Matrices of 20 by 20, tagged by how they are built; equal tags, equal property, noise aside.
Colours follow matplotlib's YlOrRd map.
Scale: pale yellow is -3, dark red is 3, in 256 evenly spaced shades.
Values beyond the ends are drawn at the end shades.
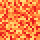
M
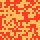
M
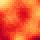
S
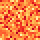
M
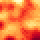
S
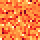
M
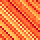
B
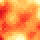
S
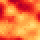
S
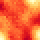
S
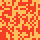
M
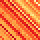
B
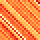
B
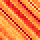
B
